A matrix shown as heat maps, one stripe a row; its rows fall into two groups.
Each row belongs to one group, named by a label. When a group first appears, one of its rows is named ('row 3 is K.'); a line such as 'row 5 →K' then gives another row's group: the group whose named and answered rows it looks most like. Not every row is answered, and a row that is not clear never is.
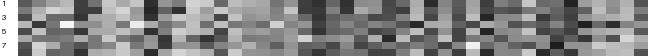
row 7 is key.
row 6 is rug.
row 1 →key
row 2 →key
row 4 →rug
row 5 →key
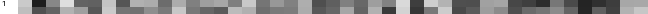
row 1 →rug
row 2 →rug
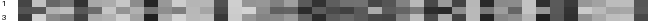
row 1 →key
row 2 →key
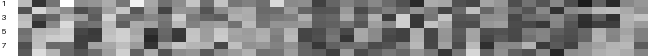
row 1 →rug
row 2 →key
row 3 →rug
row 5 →key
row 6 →key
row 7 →key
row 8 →key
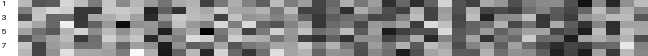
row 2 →key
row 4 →rug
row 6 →key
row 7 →rug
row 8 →rug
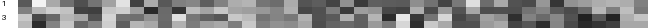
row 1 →key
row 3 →rug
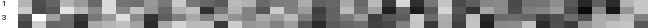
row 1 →rug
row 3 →key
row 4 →key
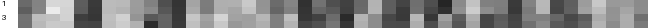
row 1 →key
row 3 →key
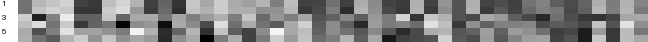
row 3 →rug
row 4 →rug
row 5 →rug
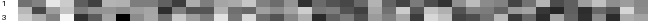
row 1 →key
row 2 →rug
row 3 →rug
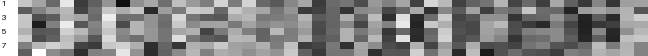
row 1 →rug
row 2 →key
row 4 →rug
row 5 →rug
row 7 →key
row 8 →key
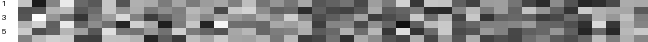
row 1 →rug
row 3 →key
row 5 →rug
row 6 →key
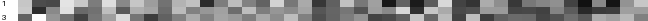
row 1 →rug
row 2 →rug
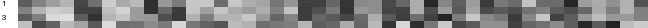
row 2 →key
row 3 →key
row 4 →rug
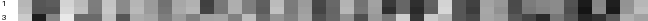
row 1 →rug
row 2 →rug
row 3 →rug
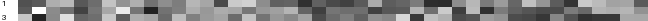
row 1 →key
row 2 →key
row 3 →rug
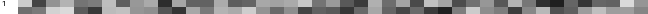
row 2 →key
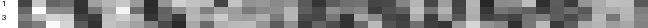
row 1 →key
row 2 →key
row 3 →key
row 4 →key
